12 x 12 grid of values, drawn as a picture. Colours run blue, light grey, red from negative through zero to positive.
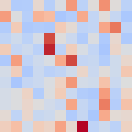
Mirror symmetry: none. Average level on the scale: 50%. Grain: fine.
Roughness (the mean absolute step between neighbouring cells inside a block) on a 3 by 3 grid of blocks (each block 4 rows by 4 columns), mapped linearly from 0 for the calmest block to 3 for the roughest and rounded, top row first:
1 3 2 / 1 3 0 / 0 2 2
